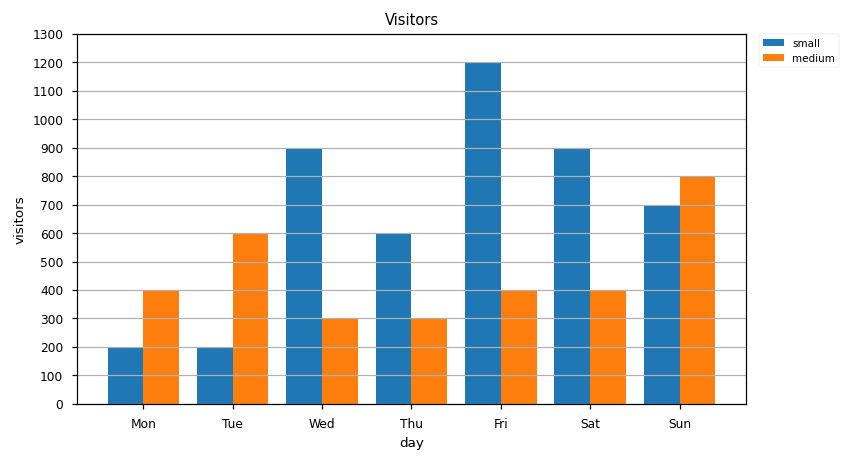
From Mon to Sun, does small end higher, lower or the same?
higher
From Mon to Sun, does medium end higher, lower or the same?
higher
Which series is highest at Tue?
medium
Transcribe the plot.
Title: Visitors
x-axis: day, ticks Mon Tue Wed Thu Fri Sat Sun
y-axis: visitors, ticks 0 100 200 300 400 500 600 700 800 900 1000 1100 1200 1300
Legend: small, medium
Values:
small: 200 200 900 600 1200 900 700
medium: 400 600 300 300 400 400 800
